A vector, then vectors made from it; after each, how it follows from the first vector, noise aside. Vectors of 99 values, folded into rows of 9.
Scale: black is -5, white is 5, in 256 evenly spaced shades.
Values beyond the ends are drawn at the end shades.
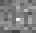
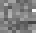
wrapped around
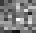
scaled up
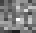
scaled up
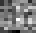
scaled up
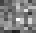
scaled up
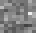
wrapped around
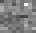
wrapped around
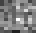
scaled up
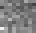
wrapped around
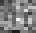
scaled up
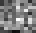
scaled up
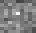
reversed
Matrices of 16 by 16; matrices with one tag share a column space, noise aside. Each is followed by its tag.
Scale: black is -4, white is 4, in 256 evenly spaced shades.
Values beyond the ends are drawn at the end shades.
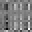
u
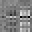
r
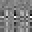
r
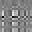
r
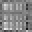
u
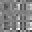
u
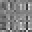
u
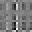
u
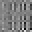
u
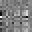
r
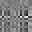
r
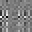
r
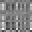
u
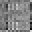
u
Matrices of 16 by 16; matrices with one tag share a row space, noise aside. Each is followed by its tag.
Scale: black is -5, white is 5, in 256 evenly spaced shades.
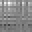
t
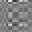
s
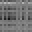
t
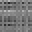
t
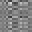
s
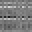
t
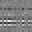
t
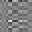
s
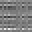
t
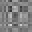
s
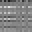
t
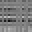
t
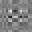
s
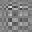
s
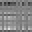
t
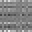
t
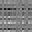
t
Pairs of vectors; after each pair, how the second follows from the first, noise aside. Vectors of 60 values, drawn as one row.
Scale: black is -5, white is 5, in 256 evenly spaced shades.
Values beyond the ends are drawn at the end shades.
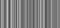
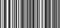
scaled up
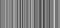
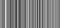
reversed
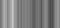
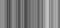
reversed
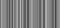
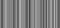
wrapped around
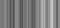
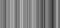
negated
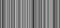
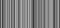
copied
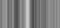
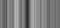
negated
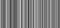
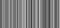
reversed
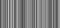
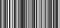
scaled up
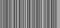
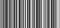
scaled up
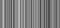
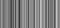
reversed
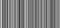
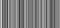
copied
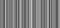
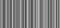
wrapped around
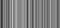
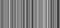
reversed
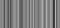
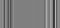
partly zeroed
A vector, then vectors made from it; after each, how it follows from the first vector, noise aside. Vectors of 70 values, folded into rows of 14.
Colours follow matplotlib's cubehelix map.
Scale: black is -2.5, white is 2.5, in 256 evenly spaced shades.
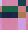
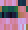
copied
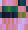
copied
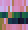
wrapped around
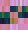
wrapped around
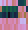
copied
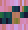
wrapped around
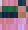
copied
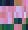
wrapped around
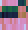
copied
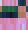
copied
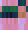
copied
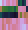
copied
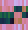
wrapped around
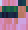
copied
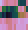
copied
